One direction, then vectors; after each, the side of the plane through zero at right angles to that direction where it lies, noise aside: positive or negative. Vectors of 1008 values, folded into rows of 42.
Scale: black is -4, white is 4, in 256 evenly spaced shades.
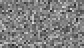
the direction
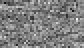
negative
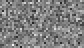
negative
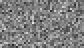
positive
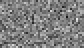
negative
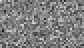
positive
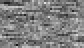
negative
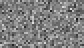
positive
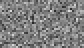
negative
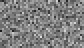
negative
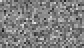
positive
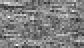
positive
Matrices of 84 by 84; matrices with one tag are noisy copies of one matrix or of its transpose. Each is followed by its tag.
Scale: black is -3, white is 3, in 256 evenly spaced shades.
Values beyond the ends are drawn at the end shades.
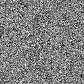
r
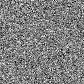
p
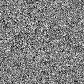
r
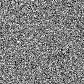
p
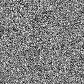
r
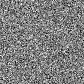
p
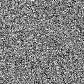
p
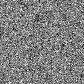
r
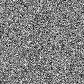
r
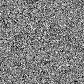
r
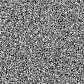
p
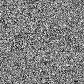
r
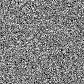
p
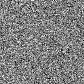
p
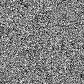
r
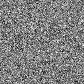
r
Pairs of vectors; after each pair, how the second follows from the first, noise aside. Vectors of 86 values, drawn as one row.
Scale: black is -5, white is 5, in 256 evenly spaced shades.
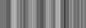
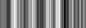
scaled up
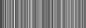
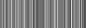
reversed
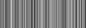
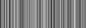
reversed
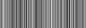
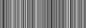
negated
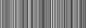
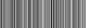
negated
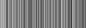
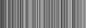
negated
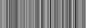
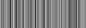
reversed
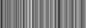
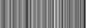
reversed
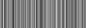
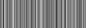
negated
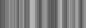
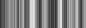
scaled up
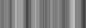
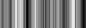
scaled up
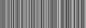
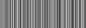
negated
